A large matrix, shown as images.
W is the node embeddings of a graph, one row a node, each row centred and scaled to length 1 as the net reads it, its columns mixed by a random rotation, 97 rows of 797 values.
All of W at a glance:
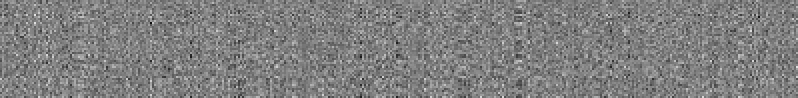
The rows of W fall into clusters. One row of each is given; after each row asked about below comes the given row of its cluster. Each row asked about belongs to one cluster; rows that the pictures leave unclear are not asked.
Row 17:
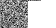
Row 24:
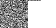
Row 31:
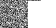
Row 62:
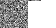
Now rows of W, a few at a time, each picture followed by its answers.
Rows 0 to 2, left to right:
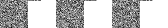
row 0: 31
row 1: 24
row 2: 31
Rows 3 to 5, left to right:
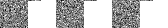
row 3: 62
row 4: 24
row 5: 17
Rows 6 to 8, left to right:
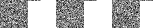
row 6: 31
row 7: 24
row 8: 17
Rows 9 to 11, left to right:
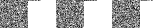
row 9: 31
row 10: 17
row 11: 62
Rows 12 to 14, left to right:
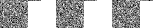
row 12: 17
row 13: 17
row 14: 24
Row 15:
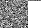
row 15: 24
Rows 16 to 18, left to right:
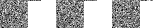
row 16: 17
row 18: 62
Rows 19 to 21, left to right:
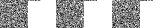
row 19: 31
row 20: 17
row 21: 62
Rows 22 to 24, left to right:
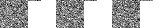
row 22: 24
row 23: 24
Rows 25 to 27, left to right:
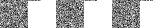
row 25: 31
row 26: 62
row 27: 31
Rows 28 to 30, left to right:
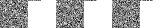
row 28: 17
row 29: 31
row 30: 31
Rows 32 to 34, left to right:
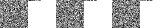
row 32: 62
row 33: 31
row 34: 31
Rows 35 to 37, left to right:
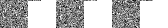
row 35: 17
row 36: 62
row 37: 24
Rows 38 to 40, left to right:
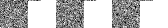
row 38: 24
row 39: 31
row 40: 17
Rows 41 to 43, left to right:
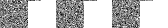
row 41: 62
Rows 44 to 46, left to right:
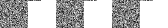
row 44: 17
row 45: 31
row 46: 31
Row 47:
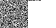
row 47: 62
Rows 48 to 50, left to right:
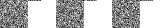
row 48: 17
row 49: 31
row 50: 17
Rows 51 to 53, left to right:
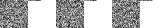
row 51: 24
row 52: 24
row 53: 31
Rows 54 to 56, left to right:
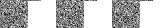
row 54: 17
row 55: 17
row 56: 17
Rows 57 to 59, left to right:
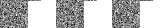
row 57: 17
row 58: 31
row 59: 17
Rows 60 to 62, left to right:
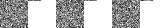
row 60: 24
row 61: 24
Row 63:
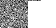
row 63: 24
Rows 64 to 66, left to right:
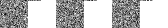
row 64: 17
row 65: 31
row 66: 31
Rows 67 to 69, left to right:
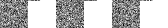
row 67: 31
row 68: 24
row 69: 31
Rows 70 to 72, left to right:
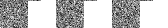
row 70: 24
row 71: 17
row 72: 17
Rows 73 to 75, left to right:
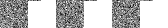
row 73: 24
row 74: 17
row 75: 24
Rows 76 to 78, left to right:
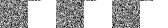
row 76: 31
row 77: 31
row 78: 62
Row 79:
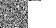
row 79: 62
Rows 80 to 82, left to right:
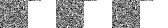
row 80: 62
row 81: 17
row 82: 62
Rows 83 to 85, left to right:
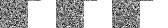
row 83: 17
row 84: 17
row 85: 17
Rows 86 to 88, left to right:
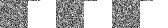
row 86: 31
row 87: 17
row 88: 62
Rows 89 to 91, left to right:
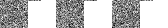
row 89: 62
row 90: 24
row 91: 62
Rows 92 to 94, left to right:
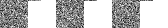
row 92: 17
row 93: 24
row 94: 17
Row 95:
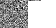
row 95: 62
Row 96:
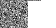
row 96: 17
